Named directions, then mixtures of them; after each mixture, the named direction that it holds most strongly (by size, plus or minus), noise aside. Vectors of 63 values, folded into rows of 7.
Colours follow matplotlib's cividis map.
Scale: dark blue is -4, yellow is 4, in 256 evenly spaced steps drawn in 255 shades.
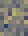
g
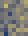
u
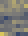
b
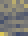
b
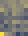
b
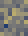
g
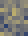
g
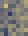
u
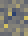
g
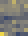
b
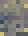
b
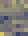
b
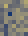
u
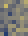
u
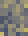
u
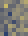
u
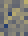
g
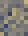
g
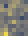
u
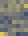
b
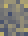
u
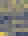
b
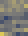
b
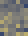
b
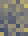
u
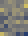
b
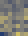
b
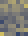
b
